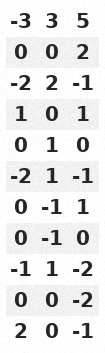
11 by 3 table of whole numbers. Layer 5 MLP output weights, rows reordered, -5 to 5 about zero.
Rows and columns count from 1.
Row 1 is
-3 3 5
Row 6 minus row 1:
1 -2 -6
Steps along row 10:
same down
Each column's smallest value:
-3 -1 -2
